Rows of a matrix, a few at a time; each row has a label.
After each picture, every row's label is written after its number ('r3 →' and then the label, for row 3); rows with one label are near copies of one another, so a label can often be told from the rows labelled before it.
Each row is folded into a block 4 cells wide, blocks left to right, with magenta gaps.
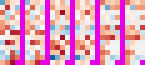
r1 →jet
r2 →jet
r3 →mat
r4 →mat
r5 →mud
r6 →mud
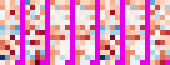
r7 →mat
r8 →jet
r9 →mud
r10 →mud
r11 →mat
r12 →mud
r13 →jet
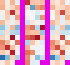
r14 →mat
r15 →mud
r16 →mat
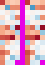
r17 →mud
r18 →mud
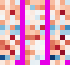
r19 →mat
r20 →mud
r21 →mat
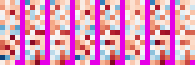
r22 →mat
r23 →jet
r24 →jet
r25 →mat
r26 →jet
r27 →mat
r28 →jet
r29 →jet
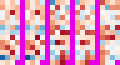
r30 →mat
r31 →mat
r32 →jet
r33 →jet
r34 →mud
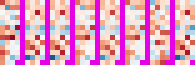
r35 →mud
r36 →mat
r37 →mat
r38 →mud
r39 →mat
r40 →mud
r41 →jet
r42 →mat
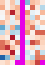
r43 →mat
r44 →jet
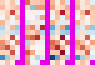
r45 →mat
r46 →mud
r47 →mat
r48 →mat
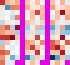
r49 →mud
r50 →mat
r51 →mat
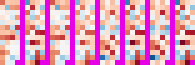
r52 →mud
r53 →jet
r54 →mud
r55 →jet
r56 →mat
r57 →jet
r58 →mat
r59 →jet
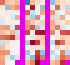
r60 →mud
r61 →jet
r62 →jet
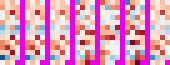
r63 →mat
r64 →mat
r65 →mat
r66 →jet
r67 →mud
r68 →jet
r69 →mat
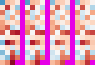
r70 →jet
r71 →jet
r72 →jet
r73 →jet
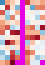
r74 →jet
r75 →mud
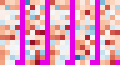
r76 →mud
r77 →jet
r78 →mud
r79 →mat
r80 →jet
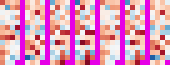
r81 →mud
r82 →mat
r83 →jet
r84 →jet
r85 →mud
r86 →jet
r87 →mat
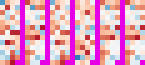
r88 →jet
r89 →mud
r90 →jet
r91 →mat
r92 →mud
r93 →mud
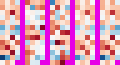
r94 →mat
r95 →mud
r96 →jet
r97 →mat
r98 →mat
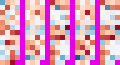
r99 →jet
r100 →mat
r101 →mud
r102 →mat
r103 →mud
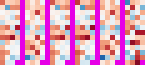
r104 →mud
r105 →mat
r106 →mud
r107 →mud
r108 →mat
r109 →jet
